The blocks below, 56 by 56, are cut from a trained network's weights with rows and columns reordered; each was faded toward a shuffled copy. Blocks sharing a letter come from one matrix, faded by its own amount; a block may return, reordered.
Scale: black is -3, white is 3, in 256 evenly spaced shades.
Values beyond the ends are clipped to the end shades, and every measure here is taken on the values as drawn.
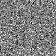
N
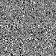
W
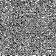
W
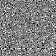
W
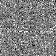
W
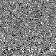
W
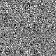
N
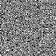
N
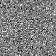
N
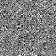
N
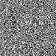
N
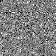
W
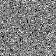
W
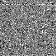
W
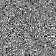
W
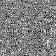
N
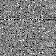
W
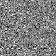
W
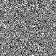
N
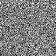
N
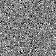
W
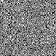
N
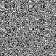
N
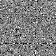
W
